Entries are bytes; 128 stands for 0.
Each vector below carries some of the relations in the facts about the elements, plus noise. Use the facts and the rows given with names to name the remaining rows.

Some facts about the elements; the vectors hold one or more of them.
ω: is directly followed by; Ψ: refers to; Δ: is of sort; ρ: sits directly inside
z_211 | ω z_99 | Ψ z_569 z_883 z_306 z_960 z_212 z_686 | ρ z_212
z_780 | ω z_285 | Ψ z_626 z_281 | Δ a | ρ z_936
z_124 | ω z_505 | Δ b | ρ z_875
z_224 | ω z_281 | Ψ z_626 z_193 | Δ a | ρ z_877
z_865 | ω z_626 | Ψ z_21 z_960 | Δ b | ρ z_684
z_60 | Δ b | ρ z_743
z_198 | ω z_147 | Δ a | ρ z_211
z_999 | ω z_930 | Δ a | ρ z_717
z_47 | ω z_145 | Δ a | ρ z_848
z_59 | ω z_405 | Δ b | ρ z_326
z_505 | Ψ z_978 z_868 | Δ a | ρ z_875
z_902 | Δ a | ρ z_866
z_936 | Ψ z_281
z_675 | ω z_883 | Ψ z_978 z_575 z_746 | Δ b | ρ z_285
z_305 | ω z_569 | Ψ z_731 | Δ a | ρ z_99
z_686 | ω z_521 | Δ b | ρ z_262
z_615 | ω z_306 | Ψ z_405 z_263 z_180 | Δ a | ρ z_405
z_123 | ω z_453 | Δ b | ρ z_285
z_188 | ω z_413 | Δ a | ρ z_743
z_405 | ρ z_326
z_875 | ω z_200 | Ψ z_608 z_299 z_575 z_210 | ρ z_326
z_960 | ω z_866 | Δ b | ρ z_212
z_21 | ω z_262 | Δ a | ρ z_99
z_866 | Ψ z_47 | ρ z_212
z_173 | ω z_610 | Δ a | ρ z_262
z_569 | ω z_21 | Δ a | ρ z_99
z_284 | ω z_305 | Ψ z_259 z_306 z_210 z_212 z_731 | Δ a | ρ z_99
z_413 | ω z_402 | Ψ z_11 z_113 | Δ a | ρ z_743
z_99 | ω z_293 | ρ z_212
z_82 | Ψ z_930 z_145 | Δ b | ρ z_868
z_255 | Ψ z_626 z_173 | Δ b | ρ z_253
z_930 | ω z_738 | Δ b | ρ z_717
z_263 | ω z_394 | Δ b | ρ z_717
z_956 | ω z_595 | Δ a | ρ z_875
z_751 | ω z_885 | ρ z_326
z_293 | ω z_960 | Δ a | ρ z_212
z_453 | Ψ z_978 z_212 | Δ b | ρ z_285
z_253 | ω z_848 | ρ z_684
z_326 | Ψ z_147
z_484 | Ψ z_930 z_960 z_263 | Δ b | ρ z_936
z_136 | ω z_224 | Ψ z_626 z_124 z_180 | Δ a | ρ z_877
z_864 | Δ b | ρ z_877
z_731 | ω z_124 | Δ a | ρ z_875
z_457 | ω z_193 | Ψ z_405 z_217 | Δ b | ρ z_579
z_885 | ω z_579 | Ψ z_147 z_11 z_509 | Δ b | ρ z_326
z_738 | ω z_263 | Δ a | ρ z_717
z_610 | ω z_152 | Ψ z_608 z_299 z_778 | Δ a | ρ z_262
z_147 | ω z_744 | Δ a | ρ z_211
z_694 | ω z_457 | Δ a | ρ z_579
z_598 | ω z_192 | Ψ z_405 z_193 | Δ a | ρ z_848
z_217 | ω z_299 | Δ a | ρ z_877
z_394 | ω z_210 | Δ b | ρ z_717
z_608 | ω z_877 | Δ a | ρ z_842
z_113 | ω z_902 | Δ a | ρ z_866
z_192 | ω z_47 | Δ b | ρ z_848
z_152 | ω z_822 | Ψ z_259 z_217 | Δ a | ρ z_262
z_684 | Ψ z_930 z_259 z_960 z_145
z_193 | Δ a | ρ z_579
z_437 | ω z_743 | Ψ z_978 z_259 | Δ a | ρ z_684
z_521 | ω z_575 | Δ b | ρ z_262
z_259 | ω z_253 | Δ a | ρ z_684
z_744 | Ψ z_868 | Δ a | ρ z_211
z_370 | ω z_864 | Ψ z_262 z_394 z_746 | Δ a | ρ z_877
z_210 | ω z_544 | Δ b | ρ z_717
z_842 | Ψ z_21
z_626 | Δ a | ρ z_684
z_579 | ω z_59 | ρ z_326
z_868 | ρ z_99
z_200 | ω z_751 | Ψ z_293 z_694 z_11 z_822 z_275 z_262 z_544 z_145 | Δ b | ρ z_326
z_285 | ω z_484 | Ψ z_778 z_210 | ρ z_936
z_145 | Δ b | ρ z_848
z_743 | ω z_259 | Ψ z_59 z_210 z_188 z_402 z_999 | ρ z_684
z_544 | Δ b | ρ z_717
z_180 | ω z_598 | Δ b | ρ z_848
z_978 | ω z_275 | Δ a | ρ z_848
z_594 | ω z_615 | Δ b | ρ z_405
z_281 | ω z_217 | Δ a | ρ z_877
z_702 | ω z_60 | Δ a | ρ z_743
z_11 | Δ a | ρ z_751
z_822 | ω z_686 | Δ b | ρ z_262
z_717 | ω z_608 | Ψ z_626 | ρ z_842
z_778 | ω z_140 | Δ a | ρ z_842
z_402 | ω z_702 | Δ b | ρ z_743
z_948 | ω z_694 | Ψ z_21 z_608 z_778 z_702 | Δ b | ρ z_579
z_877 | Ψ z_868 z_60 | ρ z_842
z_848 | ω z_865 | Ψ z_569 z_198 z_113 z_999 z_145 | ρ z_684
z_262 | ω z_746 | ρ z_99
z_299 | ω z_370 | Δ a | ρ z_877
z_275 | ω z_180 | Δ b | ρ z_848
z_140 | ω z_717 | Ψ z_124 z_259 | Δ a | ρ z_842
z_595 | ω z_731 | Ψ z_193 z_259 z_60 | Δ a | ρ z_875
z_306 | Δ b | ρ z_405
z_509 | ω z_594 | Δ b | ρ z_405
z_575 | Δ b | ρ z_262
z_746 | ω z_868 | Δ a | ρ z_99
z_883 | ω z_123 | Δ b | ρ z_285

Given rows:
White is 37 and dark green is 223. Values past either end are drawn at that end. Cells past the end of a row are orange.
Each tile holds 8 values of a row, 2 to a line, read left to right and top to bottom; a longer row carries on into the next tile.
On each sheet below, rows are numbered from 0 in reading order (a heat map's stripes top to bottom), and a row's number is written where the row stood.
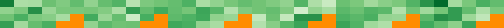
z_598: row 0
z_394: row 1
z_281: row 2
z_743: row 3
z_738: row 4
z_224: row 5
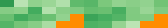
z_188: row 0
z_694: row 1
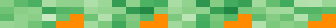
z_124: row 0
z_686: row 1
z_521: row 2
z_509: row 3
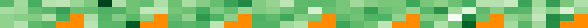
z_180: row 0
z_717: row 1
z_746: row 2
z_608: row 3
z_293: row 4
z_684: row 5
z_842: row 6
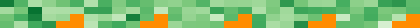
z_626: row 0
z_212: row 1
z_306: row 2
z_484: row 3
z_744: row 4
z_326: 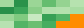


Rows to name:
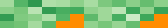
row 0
z_930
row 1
z_210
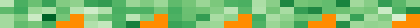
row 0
z_211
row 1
z_255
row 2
z_370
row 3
z_82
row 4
z_437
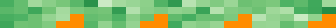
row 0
z_193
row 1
z_47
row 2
z_413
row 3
z_453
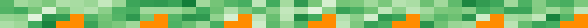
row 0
z_848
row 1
z_21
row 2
z_136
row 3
z_875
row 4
z_253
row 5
z_284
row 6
z_866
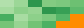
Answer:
z_960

